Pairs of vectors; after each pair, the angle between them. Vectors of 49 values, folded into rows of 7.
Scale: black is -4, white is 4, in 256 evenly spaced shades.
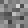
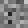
partly aligned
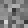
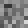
orthogonal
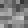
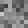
partly aligned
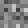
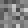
nearly parallel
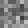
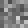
nearly parallel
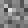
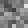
orthogonal
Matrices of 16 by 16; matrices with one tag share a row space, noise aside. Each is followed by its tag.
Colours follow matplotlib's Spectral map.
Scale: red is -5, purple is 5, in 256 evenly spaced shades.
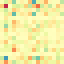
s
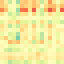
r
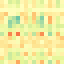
r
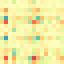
s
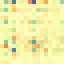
s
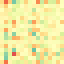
s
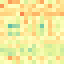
r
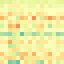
r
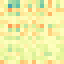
r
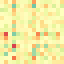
s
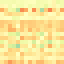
r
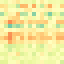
r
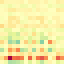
r
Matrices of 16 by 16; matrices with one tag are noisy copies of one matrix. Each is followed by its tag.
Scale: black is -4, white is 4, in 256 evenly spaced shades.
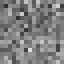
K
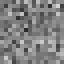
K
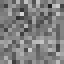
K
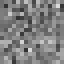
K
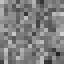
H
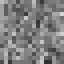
H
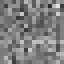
K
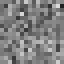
K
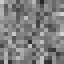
H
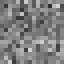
K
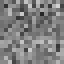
K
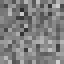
K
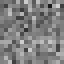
K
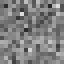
K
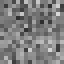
K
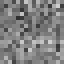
K
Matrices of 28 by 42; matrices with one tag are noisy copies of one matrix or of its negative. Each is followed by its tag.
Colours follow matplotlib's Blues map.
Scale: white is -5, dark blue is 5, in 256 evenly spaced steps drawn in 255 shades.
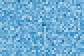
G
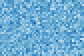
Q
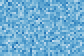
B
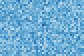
G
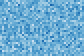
B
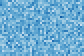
B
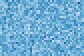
B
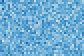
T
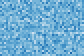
G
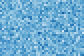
G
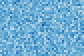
G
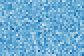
G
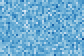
T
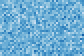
Q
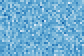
T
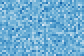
G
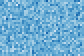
B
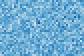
Q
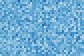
G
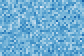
Q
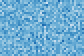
G
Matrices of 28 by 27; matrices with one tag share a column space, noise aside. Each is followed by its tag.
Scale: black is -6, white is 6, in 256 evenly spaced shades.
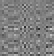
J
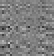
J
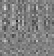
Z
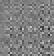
J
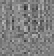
Z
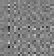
J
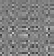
J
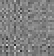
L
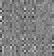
L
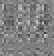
Z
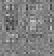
Z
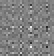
J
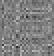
L
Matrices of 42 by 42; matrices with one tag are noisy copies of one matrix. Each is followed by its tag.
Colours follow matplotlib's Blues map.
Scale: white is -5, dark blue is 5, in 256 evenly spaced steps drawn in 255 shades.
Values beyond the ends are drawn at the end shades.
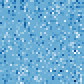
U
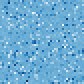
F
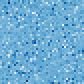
F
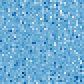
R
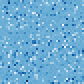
F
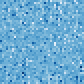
R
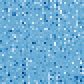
R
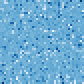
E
